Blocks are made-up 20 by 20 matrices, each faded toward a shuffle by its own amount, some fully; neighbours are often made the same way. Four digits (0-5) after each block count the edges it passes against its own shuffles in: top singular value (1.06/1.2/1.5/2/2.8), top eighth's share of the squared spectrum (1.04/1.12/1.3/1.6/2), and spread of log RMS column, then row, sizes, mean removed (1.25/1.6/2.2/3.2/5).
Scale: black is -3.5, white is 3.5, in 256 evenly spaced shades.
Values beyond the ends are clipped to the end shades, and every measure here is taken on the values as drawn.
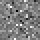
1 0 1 0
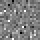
0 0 0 0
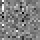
2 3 2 0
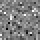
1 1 0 0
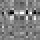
4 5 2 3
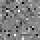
0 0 0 0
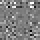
3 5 1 2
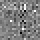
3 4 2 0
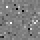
0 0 0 0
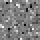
0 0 0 0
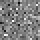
1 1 0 0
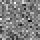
0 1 0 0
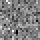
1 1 0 0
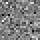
0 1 0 0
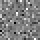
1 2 0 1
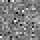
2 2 0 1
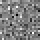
1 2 0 0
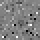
1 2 0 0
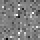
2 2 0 1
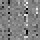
2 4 2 0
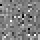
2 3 1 1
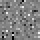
1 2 0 0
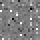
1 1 0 0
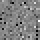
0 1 0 0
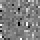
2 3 2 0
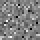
1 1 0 0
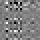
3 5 3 2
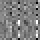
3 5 2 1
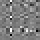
3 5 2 2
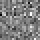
3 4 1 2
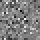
2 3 1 0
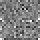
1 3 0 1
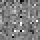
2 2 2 1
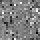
0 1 1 1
